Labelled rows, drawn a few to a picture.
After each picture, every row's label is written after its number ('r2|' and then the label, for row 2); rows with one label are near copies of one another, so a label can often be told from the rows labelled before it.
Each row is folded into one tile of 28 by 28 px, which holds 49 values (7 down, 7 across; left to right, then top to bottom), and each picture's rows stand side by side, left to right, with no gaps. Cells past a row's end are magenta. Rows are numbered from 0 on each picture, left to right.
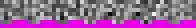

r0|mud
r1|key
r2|mud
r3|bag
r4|bag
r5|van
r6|key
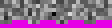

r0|mud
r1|bag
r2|van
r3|mud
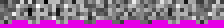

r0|van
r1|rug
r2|rug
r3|mud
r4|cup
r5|cup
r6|rug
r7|van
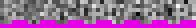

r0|key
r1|van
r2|mud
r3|rug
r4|bag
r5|key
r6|rug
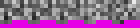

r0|mud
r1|mud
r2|mud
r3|key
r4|cup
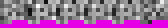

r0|key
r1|rug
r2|rug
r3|rug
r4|rug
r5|cup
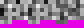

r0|rug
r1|rug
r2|mud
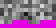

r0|bag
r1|key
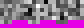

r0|bag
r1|rug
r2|mud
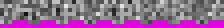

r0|bag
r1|mud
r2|rug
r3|van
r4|rug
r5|cup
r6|key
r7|van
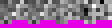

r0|van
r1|van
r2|key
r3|rug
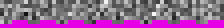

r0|bag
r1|mud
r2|van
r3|cup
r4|mud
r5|van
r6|mud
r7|key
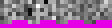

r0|key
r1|rug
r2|key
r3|cup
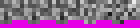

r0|mud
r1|mud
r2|mud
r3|bag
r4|cup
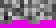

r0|mud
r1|key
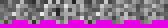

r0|van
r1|van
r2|rug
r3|van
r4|key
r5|key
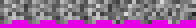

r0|key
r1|key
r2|key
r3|key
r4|van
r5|cup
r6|bag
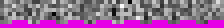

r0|key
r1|bag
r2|key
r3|van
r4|rug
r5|mud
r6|mud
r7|cup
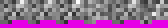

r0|cup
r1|cup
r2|cup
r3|key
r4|cup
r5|van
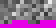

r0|van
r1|cup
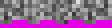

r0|mud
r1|key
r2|cup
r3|mud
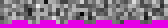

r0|key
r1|rug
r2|bag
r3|mud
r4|cup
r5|mud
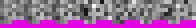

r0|key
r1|key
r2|key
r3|rug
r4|cup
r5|bag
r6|rug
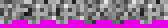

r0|bag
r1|rug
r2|rug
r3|cup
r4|cup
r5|rug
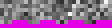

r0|bag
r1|key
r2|van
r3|cup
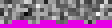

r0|bag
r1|rug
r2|mud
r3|van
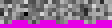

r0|bag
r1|van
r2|key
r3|rug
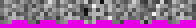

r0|key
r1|cup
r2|key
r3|rug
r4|cup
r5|van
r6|key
